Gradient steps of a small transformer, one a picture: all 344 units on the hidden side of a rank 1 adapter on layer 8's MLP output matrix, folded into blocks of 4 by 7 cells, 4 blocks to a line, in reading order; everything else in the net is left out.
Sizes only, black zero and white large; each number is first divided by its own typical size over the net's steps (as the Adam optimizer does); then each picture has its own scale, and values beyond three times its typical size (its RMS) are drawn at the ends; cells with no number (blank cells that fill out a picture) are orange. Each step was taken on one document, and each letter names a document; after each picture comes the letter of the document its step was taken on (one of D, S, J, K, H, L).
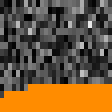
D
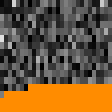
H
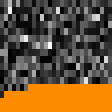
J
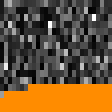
H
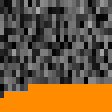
D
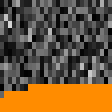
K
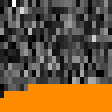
K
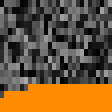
J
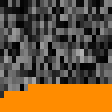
J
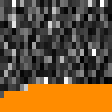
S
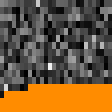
J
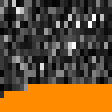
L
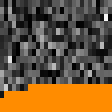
J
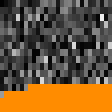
K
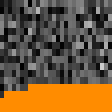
D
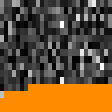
H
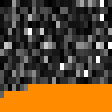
H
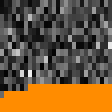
K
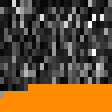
L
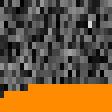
S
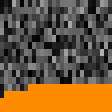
S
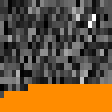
L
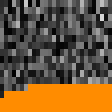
L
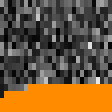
L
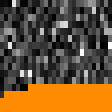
H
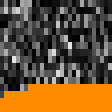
L
